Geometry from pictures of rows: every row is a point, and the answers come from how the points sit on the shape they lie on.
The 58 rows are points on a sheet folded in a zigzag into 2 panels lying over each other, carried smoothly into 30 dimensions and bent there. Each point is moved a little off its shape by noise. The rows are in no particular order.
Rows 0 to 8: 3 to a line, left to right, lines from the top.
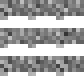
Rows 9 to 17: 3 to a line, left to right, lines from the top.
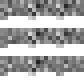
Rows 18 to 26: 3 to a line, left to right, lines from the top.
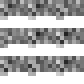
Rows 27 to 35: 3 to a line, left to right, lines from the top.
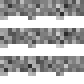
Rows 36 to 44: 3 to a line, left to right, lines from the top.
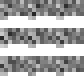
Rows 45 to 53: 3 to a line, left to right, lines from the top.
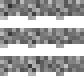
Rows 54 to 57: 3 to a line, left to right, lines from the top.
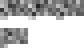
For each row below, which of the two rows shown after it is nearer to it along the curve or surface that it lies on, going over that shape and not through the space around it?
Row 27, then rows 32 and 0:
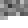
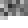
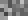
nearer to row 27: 32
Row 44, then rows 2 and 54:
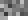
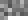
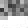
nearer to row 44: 2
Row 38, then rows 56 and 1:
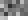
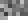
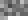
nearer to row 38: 1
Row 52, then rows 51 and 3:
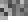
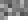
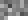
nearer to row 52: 51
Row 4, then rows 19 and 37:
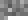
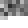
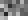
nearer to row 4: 19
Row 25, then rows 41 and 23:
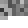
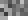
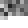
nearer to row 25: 41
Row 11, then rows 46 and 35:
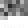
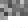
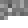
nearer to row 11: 46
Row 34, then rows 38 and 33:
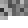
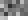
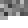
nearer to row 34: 33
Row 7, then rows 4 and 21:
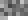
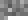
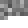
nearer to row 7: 4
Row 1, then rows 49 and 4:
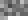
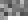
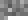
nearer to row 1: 4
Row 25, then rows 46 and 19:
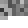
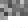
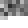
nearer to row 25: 46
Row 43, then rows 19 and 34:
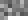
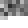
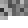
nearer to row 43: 34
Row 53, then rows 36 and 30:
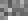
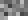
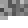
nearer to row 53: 36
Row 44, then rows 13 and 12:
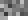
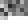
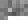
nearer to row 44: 13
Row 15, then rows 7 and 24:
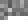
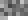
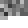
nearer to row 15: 24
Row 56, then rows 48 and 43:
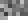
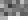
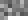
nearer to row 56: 43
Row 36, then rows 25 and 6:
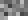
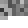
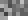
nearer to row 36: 6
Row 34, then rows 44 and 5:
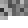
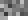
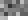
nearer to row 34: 44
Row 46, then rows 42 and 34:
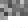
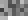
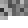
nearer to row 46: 34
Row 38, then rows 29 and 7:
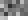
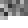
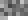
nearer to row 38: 7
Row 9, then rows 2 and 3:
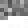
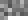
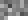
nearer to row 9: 2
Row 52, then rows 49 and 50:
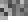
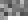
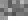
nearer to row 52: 49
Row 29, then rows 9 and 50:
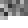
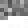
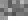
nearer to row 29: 9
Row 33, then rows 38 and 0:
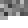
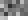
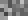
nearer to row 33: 0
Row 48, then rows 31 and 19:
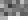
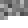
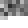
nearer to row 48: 19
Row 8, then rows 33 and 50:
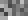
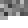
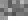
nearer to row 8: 33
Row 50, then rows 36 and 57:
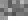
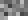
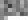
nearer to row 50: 57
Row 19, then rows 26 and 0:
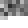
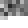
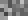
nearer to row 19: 26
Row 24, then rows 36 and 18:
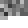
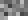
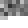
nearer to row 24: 36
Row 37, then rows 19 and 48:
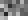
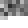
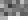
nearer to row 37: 19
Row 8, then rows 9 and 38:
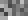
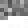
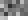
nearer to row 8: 9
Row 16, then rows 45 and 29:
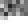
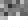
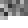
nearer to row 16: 45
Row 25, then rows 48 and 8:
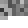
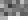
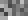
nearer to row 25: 8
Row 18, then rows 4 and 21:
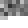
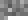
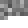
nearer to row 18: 4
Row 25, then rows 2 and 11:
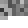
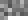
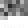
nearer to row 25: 2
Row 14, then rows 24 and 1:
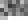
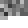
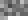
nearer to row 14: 1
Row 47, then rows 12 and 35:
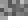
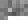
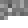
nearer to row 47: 12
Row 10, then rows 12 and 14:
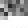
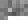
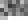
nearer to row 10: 14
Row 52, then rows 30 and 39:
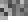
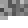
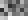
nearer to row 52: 39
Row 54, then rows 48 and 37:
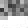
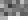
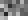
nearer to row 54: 48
